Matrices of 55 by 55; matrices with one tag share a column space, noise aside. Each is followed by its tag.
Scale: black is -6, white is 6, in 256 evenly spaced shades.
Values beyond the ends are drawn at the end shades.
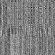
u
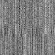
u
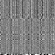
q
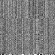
q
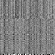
q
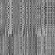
u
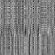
u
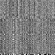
q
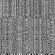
q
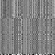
q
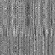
u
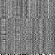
q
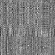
u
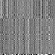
q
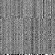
q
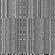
q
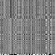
q
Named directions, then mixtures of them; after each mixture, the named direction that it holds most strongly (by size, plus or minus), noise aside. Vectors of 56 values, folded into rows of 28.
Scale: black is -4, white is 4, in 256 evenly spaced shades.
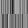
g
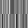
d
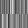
g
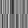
d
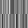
d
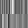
g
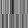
g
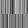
g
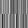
d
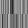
g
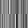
d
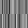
d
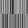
g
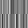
d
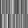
g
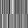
g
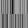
g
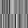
d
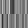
d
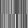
g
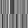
d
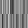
d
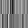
g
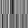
d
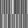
g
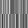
d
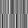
d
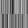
g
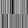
g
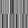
d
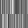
g
